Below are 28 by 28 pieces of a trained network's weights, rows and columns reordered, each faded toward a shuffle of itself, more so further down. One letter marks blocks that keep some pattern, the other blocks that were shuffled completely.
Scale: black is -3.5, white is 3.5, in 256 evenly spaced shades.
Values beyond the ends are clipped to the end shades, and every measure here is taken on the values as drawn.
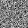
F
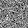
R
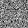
F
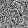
R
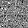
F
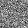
R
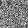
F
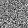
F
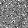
R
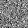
R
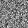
R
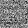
F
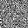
R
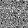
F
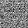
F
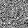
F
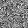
F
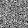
F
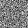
R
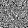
F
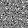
R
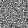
R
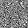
R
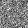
R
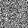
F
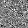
R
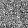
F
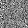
F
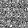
F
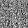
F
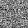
F
